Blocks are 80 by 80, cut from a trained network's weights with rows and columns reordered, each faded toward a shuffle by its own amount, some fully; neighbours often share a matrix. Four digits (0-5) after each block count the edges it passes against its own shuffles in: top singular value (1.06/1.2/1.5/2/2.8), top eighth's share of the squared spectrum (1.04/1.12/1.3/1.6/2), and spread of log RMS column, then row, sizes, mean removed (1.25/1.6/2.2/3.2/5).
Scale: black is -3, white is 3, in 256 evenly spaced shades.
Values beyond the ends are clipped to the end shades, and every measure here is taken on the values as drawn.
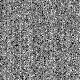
2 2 0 1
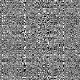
3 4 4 1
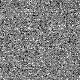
1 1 0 0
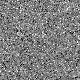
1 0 0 0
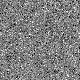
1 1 0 0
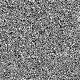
1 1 0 0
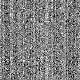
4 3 1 2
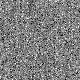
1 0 0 0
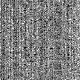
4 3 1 2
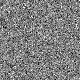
1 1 0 0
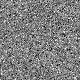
0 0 0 0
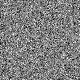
0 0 0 0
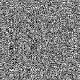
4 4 1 2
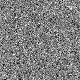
2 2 0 0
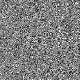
3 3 1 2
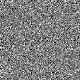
3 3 2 1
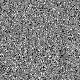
0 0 0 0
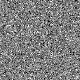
2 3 1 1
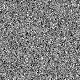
0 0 0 0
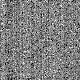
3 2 0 1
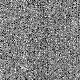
2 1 0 1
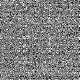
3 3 2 1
